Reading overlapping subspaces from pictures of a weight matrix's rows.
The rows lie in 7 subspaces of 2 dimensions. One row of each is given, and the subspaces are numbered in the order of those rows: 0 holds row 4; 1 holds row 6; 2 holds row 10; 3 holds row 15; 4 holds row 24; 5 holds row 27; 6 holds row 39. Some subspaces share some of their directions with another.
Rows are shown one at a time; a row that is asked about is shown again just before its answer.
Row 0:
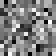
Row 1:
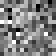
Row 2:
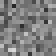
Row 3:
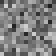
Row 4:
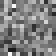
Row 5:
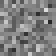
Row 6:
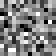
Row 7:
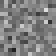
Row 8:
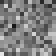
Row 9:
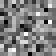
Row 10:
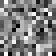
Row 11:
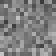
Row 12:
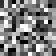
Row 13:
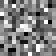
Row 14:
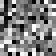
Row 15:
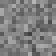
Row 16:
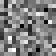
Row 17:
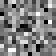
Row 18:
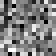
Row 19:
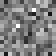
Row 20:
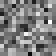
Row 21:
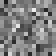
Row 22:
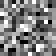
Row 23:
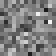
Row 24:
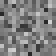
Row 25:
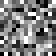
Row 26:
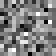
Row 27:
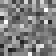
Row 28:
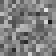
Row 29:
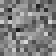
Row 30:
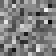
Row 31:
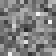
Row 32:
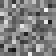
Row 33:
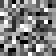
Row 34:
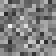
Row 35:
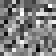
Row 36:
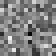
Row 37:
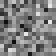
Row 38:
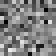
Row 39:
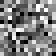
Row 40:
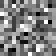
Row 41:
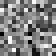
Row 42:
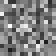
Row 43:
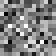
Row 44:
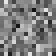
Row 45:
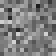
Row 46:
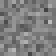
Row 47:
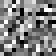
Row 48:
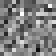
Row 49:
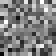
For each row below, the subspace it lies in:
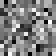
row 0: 2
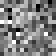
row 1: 6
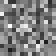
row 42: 4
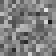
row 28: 6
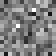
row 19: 2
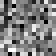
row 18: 0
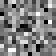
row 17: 4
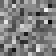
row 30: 1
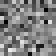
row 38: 5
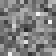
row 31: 0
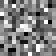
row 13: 4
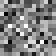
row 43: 4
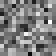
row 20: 3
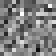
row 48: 1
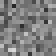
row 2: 0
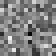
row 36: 3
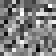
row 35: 1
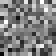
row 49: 5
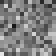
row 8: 5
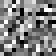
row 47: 1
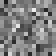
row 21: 2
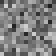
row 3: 5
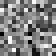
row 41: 3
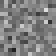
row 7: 3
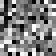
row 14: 0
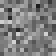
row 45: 6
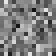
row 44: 2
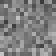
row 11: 5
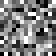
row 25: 2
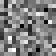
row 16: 3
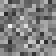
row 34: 4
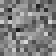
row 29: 6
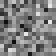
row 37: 6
